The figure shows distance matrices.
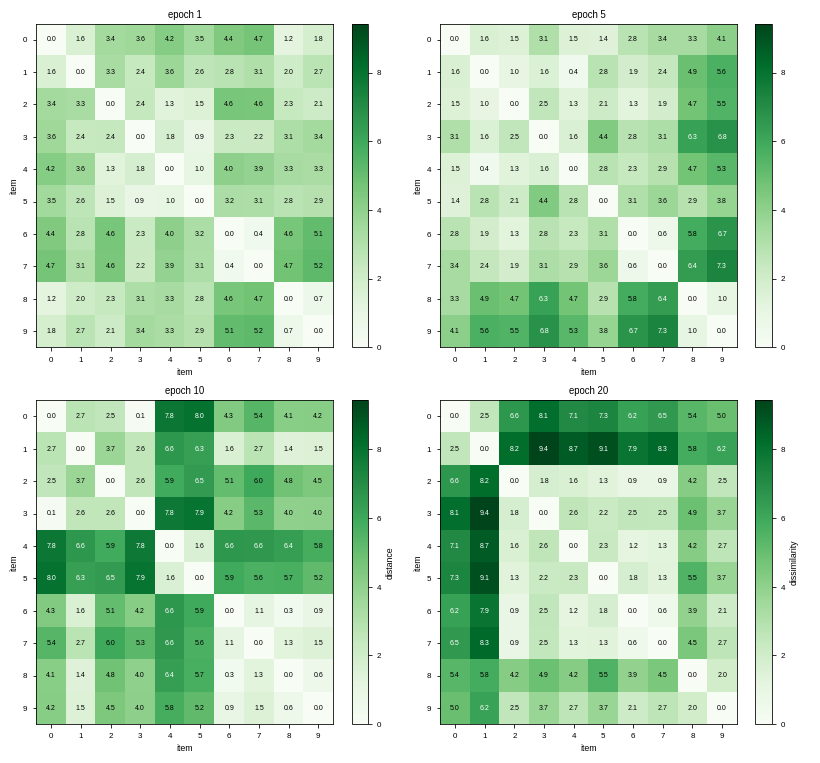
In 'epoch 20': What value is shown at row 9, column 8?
2.0
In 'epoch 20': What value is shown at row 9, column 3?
3.7
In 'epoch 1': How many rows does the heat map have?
10
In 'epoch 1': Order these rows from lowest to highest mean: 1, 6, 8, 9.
1, 8, 9, 6
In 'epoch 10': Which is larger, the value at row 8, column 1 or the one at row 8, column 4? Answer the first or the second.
the second
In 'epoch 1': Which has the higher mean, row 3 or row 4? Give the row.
4
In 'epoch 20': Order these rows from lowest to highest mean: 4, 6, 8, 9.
6, 9, 4, 8
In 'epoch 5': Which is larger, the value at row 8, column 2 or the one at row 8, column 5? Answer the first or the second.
the first
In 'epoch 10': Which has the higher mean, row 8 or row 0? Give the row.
0
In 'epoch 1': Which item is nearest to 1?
0
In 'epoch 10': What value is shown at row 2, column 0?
2.5
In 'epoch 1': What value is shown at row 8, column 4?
3.3
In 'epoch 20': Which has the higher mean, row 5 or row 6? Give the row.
5
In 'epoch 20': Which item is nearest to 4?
6
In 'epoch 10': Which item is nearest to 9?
8
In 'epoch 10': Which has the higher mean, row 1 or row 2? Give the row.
2
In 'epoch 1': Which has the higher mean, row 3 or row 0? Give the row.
0
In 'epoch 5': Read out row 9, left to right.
4.1 5.6 5.5 6.8 5.3 3.8 6.7 7.3 1.0 0.0
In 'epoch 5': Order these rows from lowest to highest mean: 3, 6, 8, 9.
6, 3, 8, 9
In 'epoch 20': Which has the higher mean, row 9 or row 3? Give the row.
3
